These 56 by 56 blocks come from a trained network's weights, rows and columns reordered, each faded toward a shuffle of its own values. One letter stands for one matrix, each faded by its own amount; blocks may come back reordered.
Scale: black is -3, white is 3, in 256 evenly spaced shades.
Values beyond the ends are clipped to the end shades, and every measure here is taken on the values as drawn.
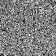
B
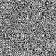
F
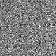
F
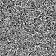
B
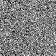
B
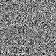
F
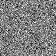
B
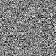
F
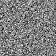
B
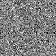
F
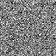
F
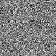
F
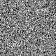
B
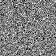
B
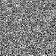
F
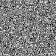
F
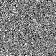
B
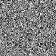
F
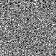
F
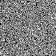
B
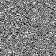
F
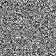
F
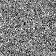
B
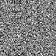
F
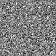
F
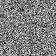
B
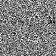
F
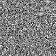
F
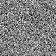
F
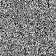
B
